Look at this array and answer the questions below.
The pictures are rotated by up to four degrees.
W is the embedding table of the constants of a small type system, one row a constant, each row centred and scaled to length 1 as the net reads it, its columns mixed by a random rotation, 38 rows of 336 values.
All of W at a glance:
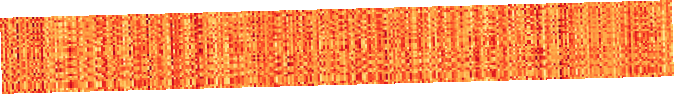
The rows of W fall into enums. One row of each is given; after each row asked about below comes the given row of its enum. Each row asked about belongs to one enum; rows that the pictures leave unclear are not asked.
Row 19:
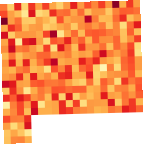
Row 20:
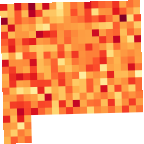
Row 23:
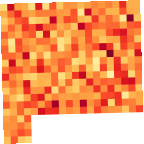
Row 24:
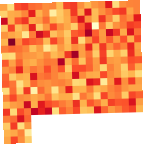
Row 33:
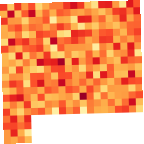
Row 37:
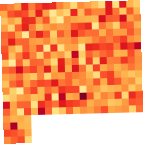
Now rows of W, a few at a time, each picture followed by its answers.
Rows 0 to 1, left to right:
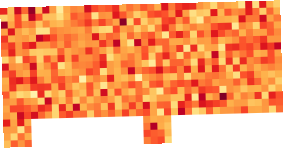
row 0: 20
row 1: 37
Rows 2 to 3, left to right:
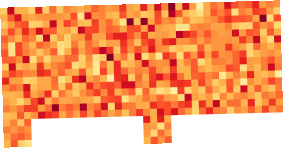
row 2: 23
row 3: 20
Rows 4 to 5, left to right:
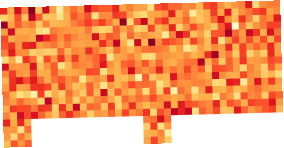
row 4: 20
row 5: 24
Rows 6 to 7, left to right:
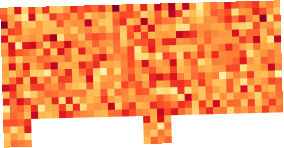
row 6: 19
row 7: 20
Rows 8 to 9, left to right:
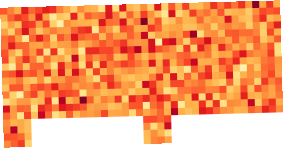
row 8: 37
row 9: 19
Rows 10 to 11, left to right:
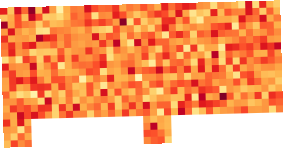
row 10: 20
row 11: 37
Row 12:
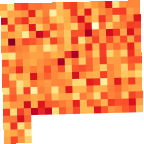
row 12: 24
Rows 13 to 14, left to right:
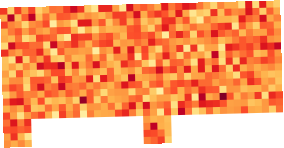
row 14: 37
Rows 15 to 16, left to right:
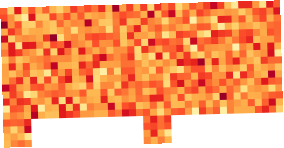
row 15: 19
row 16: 33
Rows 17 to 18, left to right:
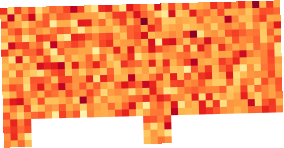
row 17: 33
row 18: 19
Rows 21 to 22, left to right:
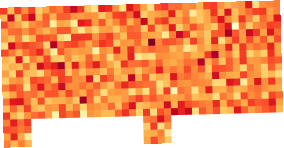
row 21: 33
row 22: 24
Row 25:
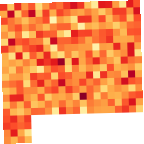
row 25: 33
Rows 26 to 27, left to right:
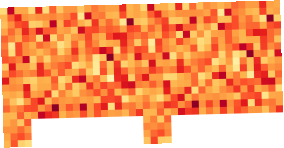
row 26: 23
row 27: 23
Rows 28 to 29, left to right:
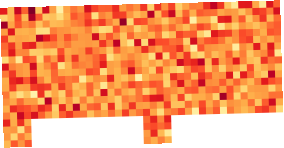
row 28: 20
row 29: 33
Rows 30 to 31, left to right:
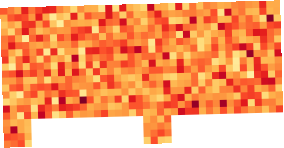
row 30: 37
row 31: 23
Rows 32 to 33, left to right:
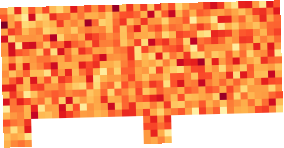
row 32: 19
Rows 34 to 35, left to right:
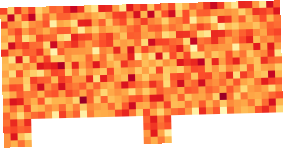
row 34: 33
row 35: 33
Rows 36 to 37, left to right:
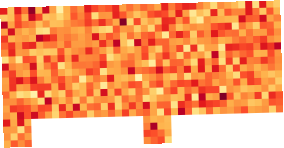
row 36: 20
